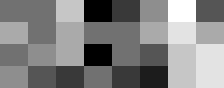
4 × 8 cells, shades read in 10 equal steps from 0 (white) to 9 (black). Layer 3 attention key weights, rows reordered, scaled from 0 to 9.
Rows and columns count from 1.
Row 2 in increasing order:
1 3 3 3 3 5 5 5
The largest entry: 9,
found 2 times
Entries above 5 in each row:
3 0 2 4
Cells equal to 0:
1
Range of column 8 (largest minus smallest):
5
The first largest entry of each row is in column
4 2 4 6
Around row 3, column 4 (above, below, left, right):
5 5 3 5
